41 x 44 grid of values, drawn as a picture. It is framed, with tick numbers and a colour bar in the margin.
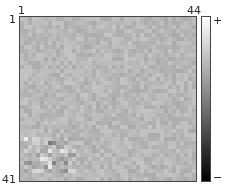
Stripes: none. Average level on the scale: 70%. Grain: fine. Mirror symmetry: none. Histogram: heavy tails on both sides. Slope: none. Roughest part: bottom left. Odd patch: rougher, in the bottom left.
